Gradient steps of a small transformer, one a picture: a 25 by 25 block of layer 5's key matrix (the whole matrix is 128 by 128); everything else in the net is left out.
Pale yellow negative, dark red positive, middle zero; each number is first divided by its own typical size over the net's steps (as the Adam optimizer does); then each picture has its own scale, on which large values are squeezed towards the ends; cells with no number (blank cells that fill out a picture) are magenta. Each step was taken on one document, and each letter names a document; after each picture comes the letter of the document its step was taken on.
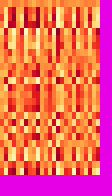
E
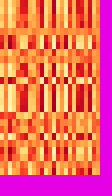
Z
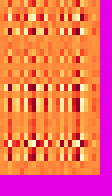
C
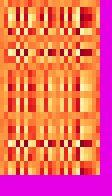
C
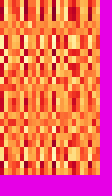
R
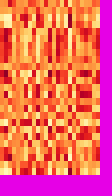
E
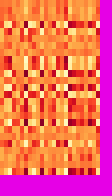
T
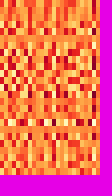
T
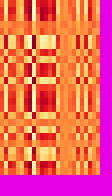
R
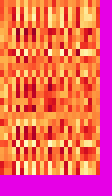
C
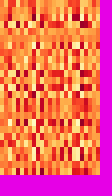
T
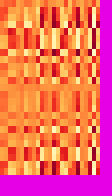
R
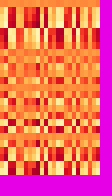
E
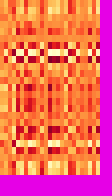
C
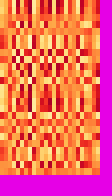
Z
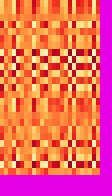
Z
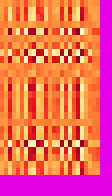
C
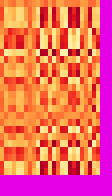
R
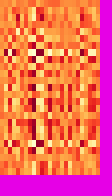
C
